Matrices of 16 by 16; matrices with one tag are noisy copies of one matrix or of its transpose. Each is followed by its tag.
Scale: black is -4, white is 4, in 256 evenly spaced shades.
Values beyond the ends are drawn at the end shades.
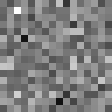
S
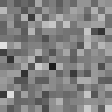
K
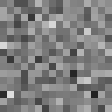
K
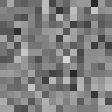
K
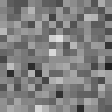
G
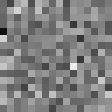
S
